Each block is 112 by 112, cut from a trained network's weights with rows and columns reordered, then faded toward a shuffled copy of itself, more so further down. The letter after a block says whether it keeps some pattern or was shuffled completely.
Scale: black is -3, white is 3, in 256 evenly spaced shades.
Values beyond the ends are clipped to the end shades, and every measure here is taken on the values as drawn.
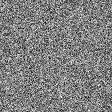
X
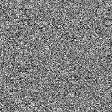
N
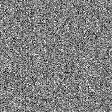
N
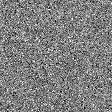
X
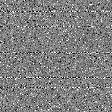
N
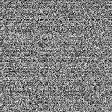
N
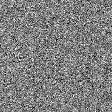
N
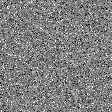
X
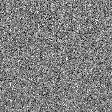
N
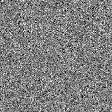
N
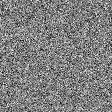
X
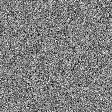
X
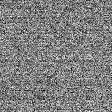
N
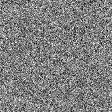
N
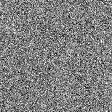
N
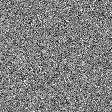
X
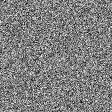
X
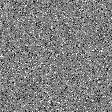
X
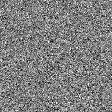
N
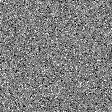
X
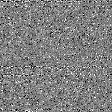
N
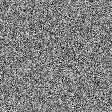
X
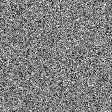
N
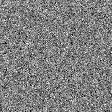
N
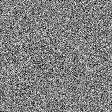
N
